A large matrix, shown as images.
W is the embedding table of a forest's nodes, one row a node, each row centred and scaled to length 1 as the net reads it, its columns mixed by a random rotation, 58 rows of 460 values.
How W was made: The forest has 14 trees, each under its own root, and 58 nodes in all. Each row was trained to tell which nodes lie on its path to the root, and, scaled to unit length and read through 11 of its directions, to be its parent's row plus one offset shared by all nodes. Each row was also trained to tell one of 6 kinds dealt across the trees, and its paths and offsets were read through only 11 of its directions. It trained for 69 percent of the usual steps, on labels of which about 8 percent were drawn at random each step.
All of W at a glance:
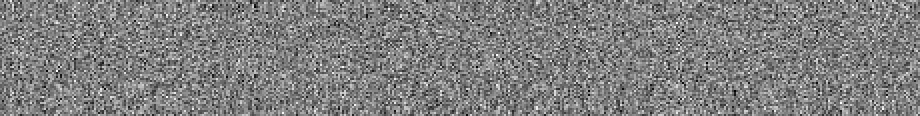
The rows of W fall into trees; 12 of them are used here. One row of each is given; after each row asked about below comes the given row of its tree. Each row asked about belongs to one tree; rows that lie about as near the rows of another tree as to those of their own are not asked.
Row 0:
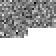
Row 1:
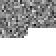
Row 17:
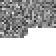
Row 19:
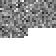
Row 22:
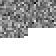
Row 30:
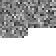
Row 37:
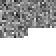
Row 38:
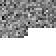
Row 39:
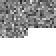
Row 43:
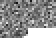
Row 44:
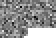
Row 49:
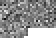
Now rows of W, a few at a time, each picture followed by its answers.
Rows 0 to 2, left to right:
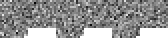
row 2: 38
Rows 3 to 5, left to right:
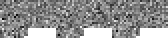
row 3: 37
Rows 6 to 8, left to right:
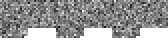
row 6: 17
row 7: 19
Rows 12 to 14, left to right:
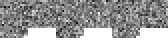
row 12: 1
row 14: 39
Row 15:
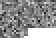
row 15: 37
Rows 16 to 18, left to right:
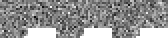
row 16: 44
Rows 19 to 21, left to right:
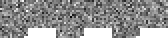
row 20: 37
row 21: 39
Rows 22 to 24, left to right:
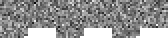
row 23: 19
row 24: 0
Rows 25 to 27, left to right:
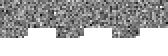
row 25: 30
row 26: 49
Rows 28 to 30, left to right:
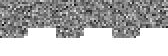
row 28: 1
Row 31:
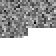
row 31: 39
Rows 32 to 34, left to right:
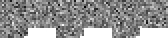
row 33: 0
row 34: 39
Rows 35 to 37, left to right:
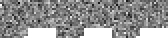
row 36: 30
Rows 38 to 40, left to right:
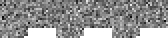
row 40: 22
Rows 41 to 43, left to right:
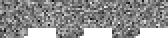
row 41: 37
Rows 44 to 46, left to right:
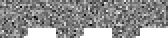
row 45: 43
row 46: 49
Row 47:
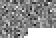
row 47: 43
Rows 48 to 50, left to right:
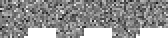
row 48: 19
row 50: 0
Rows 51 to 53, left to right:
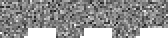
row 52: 0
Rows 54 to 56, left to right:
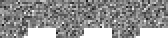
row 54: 1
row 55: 43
